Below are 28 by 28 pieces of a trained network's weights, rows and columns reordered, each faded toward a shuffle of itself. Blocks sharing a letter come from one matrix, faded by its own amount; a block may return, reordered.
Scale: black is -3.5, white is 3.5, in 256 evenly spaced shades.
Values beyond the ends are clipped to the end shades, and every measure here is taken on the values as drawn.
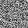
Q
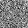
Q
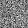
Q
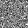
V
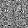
V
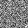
Q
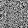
Q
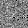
V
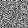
V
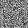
Q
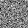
Q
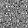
V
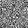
V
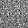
V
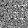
V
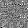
V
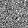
V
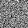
Q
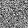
Q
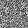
Q
